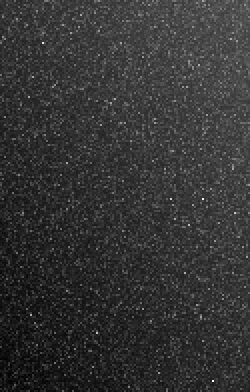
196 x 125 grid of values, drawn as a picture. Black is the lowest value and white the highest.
Ninth with the highest average: top right. Average level on the scale: 20%. Ninth with the lowest average: bottom left. Grain: fine. Odd rows or columns: none. Slope: up to the top right.
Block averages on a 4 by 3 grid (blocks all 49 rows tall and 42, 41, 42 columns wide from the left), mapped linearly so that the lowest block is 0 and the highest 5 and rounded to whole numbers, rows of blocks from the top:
345
234
123
012
